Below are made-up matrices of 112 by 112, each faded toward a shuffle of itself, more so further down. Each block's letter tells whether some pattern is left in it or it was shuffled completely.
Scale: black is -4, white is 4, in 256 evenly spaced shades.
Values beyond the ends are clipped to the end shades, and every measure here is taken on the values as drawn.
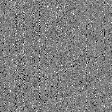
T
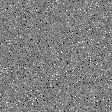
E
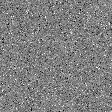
E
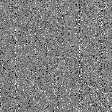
T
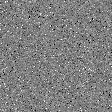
E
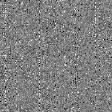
T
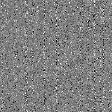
T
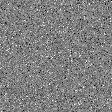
E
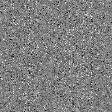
T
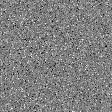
E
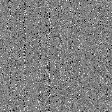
T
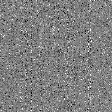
T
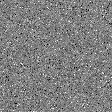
E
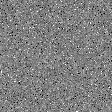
E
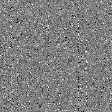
T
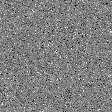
E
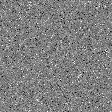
E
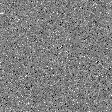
E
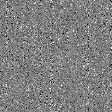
T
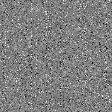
T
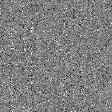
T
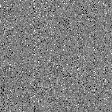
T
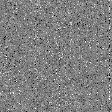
T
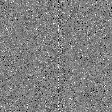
T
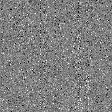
T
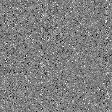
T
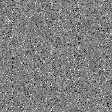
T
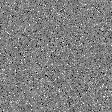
E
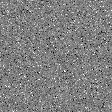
E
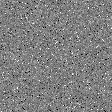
E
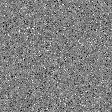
E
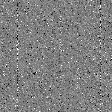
T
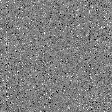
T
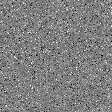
E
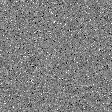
E
